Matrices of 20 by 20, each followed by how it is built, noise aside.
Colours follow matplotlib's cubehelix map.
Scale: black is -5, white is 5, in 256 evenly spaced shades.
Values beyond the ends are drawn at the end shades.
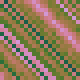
Toeplitz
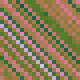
Toeplitz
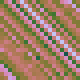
Toeplitz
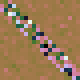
banded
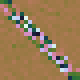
banded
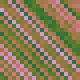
Toeplitz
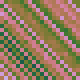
Toeplitz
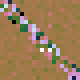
banded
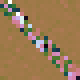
banded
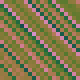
Toeplitz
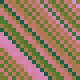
Toeplitz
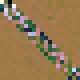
banded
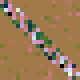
banded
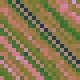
Toeplitz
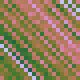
Toeplitz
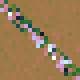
banded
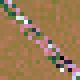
banded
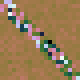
banded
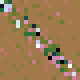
banded
